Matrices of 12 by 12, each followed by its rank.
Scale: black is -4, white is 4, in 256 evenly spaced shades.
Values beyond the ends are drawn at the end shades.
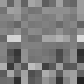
two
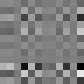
one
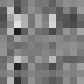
two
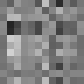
two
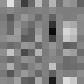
two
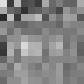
two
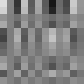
one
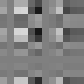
one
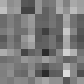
two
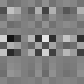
one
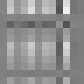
one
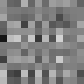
two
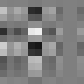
one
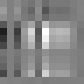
one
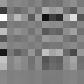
one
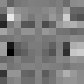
two
